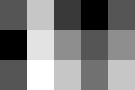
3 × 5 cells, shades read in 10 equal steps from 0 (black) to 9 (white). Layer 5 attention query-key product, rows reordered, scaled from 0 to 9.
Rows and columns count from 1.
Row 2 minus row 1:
-3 1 3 3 2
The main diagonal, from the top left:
3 8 7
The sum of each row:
15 21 30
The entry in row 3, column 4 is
4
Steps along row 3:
up down down up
